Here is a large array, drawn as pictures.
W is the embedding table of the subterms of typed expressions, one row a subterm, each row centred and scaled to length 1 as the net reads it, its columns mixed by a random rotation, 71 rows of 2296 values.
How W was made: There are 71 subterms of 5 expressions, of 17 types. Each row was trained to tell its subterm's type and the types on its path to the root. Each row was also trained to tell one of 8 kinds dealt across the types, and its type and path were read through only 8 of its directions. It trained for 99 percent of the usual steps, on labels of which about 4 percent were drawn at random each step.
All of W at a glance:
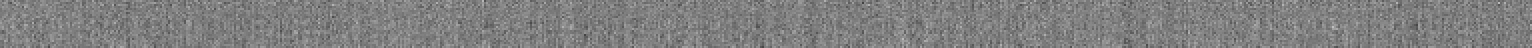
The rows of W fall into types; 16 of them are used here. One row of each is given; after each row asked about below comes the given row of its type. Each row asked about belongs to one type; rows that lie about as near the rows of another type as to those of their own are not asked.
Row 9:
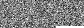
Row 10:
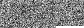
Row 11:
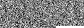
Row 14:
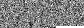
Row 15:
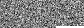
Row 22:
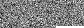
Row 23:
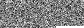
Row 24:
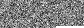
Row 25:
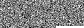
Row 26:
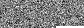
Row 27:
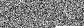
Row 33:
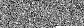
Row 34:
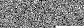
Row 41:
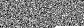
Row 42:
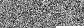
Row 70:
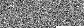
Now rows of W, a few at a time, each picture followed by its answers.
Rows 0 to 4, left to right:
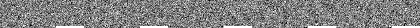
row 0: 22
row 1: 26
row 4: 14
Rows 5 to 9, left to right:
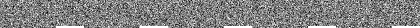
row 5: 24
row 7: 14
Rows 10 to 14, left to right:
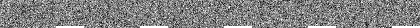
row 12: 25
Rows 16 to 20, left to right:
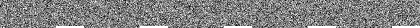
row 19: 34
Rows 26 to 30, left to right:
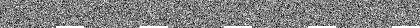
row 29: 41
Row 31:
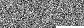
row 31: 11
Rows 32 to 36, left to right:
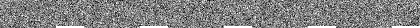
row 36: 34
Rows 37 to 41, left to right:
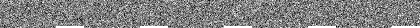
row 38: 24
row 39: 27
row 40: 24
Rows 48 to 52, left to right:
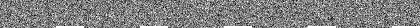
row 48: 41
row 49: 11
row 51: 27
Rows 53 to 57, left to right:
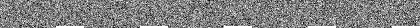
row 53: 24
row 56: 33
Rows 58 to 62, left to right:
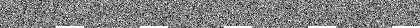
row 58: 11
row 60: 14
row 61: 11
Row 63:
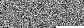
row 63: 14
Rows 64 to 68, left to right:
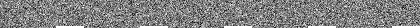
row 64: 34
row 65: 41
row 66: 42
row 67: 26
